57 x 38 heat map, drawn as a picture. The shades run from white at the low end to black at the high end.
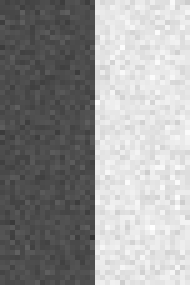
The table splits into one row of 2 panels. Panel 1,1: high, fine-grained, faint in contrast. Panel 1,2: very low, fine-grained, faint in contrast.
